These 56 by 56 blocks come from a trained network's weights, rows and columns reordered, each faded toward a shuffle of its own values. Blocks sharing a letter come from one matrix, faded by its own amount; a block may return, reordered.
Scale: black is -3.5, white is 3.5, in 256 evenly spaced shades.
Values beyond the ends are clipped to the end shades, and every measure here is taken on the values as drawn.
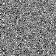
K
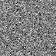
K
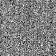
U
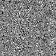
K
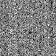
U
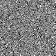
K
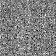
U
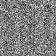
U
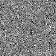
K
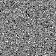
K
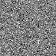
K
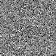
K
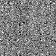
U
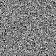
K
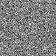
K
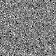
K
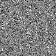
K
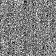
U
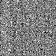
U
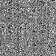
U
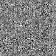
U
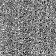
U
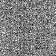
U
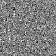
K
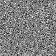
K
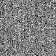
U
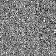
U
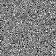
K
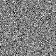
K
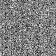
U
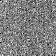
U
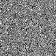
K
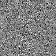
K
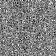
U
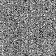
U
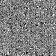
U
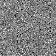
K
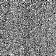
U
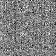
U
